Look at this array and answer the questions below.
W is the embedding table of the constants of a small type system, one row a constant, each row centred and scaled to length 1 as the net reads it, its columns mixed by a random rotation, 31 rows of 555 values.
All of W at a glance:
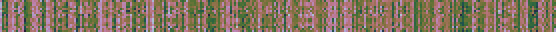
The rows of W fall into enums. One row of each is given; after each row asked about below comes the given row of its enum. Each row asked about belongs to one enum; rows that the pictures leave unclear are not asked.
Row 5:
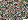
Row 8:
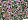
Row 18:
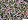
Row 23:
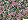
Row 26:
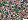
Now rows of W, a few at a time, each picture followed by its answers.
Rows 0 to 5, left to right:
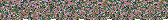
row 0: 26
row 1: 8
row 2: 23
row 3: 5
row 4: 23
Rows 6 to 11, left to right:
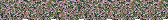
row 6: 18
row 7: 5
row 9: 18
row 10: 5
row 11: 5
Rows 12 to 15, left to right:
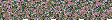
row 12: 8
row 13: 5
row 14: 23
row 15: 23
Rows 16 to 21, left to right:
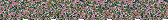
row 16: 23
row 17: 5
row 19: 26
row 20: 26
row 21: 18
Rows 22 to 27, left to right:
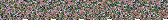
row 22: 18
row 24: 23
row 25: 5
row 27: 26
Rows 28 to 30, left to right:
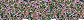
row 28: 18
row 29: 8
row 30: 18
